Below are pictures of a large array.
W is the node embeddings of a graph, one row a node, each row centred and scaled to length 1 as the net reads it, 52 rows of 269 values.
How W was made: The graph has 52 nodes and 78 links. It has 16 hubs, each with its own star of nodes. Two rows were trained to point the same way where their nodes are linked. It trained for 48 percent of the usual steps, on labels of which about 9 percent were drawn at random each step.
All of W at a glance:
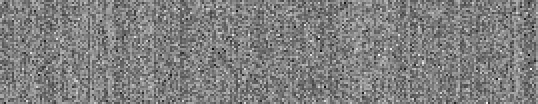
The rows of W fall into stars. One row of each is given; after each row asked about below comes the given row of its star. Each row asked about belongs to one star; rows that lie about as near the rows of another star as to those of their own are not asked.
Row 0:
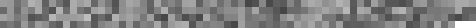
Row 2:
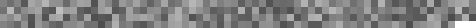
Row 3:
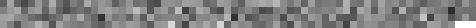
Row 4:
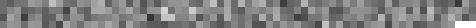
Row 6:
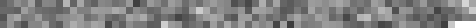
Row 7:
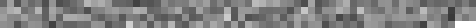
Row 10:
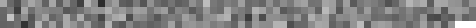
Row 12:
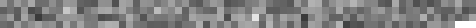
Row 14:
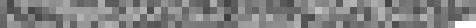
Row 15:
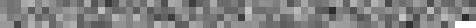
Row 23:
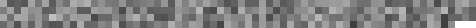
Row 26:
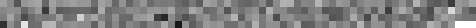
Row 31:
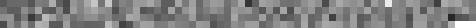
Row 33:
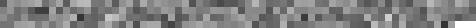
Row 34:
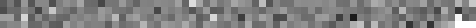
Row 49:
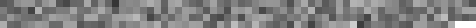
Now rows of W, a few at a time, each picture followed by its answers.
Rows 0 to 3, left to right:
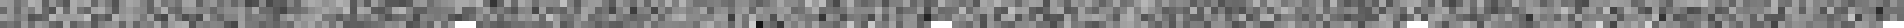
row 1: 23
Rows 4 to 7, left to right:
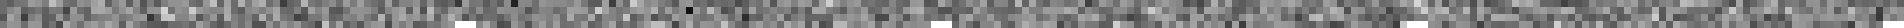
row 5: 6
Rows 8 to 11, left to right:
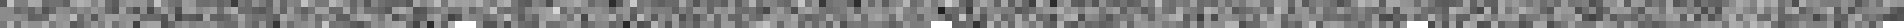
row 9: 7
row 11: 31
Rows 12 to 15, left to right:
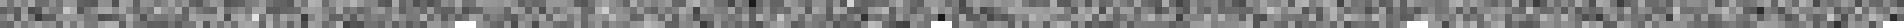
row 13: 0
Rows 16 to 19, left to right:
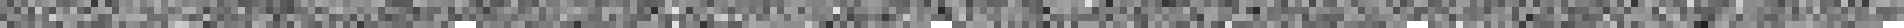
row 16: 49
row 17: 31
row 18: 33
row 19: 6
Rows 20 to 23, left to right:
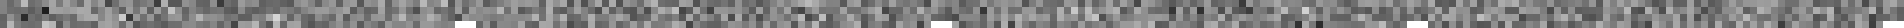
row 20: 14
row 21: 15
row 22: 49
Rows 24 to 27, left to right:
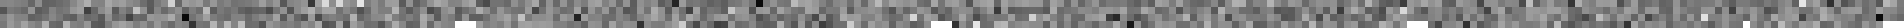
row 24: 3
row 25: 15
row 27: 4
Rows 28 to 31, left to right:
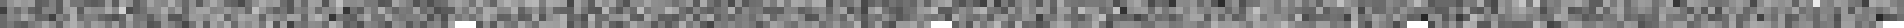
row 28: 12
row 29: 26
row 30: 31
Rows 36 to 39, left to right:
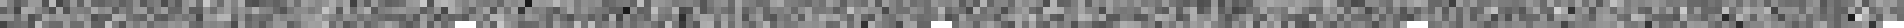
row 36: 10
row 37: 23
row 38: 6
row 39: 2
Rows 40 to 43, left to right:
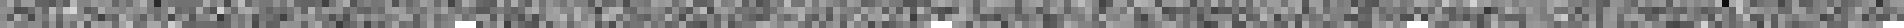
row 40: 7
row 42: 3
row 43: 3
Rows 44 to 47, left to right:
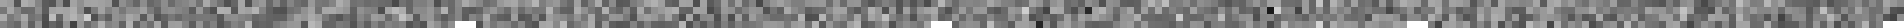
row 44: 7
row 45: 4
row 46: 2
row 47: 33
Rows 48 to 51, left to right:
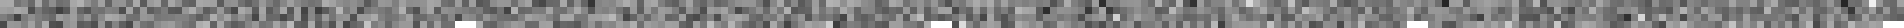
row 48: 15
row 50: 4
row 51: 26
